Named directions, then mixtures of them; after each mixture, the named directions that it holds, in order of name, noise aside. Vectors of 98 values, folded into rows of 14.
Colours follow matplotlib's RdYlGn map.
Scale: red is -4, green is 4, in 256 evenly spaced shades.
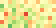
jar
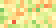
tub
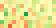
jar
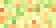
tub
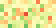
jar, tub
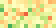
jar, tub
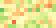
tub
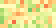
tub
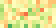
jar, tub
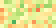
tub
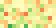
jar, tub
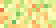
tub
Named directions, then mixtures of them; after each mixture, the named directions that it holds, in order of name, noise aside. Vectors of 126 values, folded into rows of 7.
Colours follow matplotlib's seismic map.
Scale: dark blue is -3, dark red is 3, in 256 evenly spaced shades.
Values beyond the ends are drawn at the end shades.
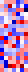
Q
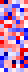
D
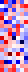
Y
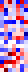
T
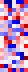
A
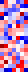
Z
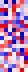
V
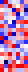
D, Q, Y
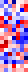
D, V, Y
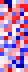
A, Q, Z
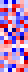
V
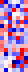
D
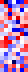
A, D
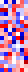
V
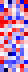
T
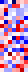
V, Y, Z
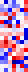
D, Y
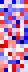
D, Y, Z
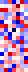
T, V
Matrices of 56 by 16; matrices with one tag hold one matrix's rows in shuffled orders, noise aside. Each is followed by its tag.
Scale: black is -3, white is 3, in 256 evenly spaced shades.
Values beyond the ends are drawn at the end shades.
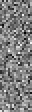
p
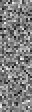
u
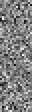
u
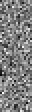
u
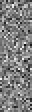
p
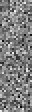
p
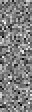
u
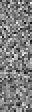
p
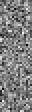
u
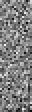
p
